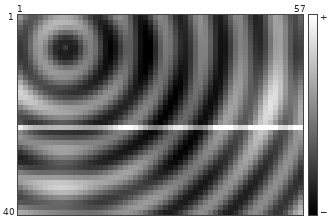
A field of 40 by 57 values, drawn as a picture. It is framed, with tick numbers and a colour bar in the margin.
Rings: centred on the top left. Ninth with the highest average: middle right. Odd lines: row 23.
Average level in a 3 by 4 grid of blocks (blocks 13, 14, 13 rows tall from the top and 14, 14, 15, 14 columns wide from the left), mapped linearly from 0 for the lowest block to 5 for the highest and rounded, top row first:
3013 / 4215 / 4312
